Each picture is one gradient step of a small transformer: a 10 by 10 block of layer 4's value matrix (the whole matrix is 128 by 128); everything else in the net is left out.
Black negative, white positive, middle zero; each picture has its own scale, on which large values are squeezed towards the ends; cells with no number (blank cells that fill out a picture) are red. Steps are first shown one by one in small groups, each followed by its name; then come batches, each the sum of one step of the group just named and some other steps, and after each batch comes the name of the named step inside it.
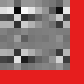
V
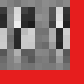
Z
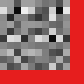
V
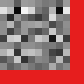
V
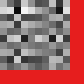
V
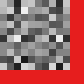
V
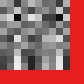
Z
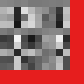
V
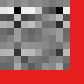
V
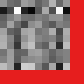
Z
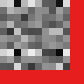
Z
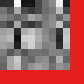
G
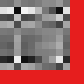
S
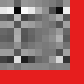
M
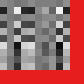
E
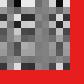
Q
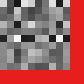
Q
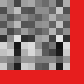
E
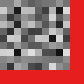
G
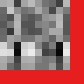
E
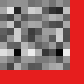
E
